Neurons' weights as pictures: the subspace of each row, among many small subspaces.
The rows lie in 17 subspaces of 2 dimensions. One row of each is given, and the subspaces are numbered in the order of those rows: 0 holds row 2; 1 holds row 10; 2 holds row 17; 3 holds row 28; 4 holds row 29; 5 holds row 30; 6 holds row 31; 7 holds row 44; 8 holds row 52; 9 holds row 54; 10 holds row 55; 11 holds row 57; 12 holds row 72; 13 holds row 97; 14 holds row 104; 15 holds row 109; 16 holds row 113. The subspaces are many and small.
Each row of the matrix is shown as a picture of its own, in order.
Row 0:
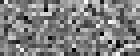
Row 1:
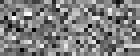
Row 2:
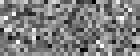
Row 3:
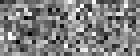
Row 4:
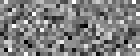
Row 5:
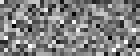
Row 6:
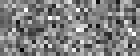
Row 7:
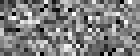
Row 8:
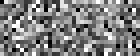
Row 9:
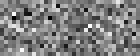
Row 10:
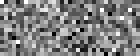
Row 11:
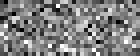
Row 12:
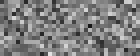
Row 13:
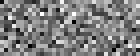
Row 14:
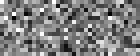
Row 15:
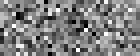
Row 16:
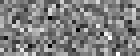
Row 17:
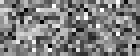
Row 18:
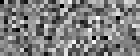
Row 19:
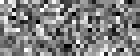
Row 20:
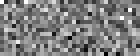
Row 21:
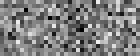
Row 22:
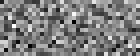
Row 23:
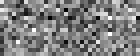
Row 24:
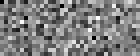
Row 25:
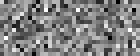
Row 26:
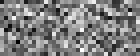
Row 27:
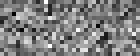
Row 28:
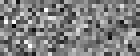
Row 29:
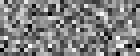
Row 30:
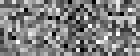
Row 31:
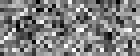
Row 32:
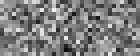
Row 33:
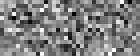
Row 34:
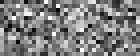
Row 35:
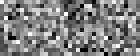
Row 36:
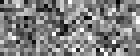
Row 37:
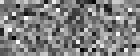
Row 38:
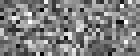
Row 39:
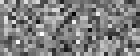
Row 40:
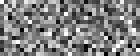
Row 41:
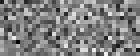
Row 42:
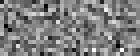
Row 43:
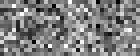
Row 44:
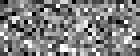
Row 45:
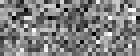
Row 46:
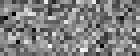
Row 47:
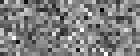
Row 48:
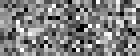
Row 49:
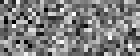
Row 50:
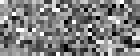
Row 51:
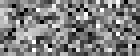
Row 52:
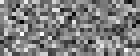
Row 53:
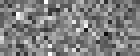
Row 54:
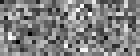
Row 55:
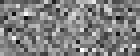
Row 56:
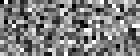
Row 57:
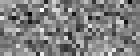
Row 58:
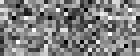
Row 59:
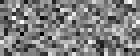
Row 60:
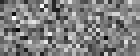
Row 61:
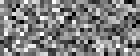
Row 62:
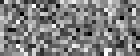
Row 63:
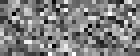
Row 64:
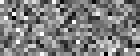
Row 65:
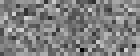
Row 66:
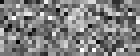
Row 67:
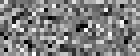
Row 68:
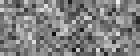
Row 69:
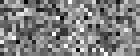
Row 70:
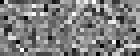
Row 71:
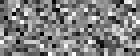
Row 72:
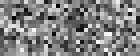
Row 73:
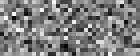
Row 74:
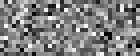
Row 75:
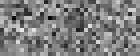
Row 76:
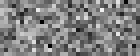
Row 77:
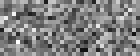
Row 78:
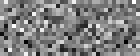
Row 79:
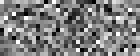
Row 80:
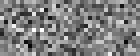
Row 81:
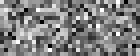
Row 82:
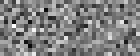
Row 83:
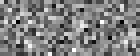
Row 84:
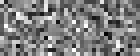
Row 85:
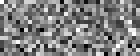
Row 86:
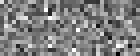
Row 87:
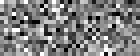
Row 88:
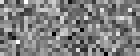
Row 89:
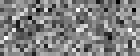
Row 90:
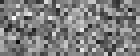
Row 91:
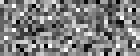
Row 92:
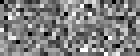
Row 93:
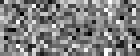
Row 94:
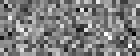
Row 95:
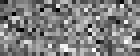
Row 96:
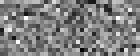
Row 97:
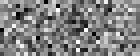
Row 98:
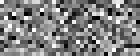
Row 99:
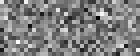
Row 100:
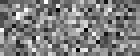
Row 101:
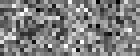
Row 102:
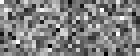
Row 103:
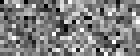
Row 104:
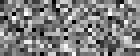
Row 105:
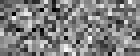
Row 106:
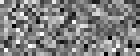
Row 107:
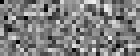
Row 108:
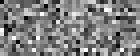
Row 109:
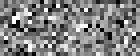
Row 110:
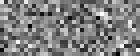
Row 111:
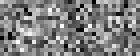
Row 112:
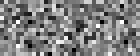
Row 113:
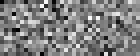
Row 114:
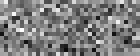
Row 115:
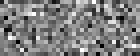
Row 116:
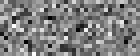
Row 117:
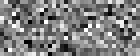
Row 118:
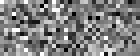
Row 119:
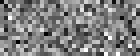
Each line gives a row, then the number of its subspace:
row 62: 2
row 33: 11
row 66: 12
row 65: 10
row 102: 2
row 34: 12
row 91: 1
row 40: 5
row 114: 7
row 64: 14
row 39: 3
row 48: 5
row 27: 0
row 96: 10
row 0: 0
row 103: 6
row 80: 3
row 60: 16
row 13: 15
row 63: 8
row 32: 3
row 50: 7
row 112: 11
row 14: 14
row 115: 0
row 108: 13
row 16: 12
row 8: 6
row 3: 9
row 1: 15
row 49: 3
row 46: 0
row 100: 13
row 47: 1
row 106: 14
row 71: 8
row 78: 7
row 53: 13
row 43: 1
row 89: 6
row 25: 6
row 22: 15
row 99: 4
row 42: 13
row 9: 15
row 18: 16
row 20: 1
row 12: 8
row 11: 7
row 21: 5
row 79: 10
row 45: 4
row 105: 3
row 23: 4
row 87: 16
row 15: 13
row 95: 7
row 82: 3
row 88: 1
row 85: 5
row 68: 6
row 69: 1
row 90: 12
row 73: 14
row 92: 9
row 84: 13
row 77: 0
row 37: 10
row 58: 4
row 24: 16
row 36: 6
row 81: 2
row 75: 12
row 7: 11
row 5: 15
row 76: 2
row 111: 9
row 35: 9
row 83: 11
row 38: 11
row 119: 9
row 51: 2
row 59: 8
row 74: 4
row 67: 14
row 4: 7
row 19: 11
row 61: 8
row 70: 0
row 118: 16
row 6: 5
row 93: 2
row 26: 12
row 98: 15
